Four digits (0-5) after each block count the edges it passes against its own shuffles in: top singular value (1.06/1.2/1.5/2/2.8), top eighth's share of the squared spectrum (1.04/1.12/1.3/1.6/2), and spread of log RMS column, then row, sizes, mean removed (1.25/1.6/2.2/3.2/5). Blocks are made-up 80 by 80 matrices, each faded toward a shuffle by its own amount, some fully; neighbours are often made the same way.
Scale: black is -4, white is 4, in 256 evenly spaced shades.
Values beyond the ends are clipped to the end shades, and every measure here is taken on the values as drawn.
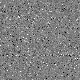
1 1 0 1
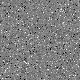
0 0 0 0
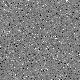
0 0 0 0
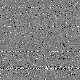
3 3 0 3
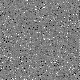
1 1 0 0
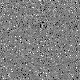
3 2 1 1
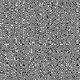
4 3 2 2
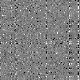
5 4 3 2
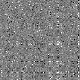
4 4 2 2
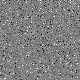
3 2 0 0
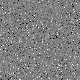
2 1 0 0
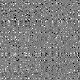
4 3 2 2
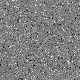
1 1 0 0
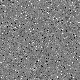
0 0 0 0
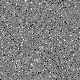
0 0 0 0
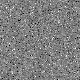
0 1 0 0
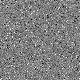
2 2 0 0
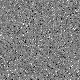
1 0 0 0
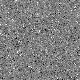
2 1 0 0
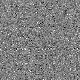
3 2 1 1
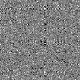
4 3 2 2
